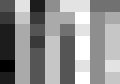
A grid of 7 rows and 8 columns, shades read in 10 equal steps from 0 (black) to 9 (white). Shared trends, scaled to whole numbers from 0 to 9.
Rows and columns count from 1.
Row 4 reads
1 6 2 7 3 9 5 7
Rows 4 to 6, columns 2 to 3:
6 2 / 6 3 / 6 3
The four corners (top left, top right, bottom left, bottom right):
3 4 1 7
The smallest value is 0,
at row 6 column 1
